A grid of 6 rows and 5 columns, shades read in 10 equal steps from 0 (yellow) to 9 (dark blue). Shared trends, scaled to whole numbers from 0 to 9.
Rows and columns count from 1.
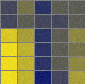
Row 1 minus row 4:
7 3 0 0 1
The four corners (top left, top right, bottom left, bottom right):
7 6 0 3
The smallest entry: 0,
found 3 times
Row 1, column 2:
5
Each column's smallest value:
0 2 7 6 3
